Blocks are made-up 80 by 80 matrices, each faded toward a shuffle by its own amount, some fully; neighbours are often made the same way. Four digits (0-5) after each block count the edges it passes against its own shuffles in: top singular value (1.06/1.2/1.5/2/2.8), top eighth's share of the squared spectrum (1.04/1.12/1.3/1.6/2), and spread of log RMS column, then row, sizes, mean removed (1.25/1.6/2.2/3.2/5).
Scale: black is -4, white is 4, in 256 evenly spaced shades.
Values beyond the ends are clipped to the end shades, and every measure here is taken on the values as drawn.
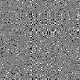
4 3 2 2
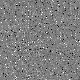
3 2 0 0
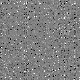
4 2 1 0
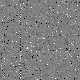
3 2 1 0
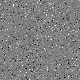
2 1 0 0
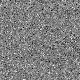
0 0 0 0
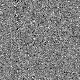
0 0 1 0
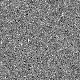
0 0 1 0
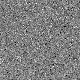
0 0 0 0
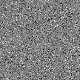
0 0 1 0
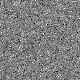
0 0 0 0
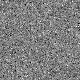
0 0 0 0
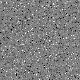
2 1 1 0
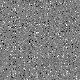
3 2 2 0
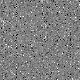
3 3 2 1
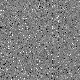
3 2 1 0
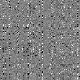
4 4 3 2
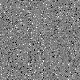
3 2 1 0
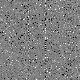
3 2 1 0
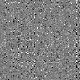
4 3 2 1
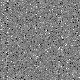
2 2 1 0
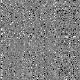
4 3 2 1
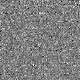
1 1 0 2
